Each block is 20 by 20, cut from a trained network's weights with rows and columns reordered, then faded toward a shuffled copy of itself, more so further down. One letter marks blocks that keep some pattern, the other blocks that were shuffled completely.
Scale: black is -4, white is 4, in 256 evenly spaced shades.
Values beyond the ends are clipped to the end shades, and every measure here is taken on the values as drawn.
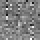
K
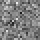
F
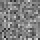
K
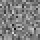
K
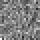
F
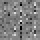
K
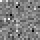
F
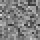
K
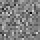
K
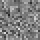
F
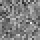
F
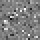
F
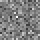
F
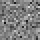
F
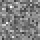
K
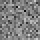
F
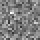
K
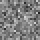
F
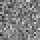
F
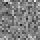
K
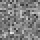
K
